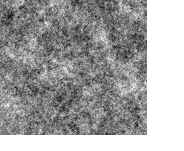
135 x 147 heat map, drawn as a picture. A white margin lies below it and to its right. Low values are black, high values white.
The texture is blotchy. No regular stripes run through it. No single row or column stands out from its neighbours. Overall the values sit about 50% of the way up the scale. The values follow a bell shape. There is no overall slope. Neither half mirrors the other.
